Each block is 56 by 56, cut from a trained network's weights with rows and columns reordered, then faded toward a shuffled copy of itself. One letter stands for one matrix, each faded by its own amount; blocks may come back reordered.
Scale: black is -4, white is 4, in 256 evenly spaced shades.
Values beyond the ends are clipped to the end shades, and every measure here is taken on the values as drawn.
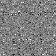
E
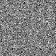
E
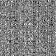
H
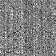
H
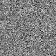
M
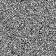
M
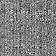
H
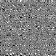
E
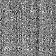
H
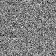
M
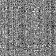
H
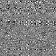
E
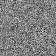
M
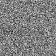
M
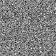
E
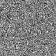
M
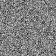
M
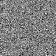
E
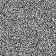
M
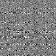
E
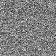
M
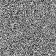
M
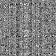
H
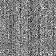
H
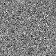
E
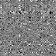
E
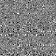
E
